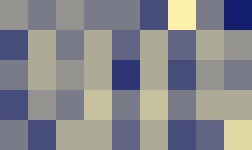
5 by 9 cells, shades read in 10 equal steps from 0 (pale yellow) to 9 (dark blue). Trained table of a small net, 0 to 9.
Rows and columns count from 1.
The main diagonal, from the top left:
4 3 4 2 6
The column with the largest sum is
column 5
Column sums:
28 22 21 16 30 18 25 21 22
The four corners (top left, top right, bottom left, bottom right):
4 9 5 1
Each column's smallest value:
4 3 3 2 5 2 0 3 1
